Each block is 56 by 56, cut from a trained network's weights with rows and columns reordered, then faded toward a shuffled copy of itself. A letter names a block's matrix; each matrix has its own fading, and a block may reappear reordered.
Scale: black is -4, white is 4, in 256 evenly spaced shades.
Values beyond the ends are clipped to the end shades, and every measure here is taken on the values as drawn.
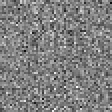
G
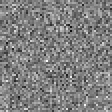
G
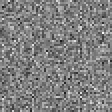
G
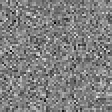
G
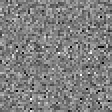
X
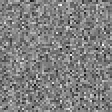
G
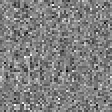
G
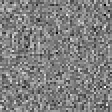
G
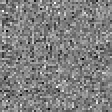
X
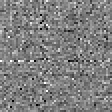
X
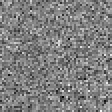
G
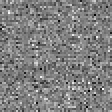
X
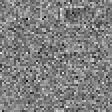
G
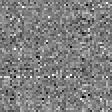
X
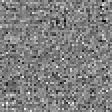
X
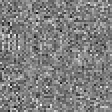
G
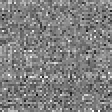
X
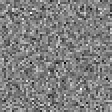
G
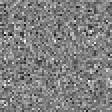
X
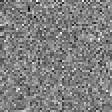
G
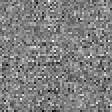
X
